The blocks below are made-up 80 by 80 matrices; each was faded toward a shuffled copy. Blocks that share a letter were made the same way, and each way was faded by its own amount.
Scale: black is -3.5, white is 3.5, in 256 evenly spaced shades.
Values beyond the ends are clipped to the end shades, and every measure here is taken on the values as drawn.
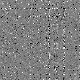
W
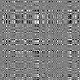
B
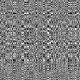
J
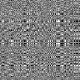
J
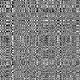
J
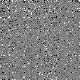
W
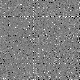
W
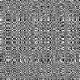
J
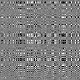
B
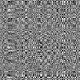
J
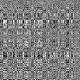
J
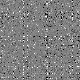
W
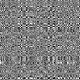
J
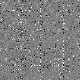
W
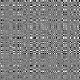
B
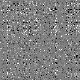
W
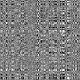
J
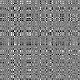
B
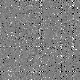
W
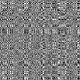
J
